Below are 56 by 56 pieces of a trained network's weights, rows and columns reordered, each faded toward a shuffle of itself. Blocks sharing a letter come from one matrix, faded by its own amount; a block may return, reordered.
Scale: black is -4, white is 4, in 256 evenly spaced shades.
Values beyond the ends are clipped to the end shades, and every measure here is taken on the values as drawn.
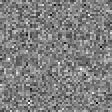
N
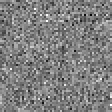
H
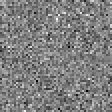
H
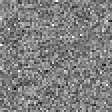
N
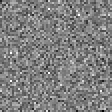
N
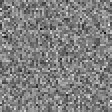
N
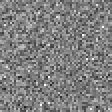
N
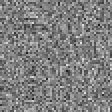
N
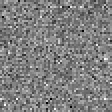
H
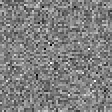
N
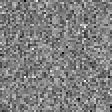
N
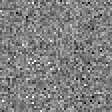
H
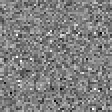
H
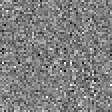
H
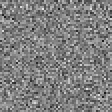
N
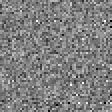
H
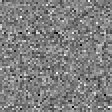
H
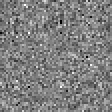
H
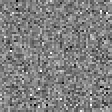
H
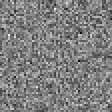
N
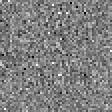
H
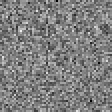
N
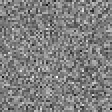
N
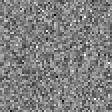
N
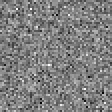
H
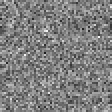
N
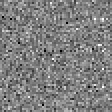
H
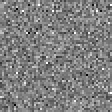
H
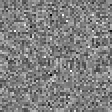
N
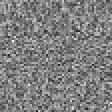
N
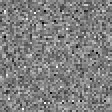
H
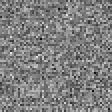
N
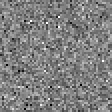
H
